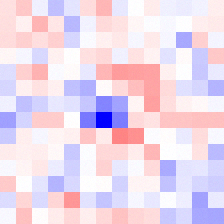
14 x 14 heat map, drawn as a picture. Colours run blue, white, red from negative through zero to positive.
Roughest part: centre. Odd patch: rougher, in the centre. Seam: none. Average level on the scale: 50%. Slope: none.
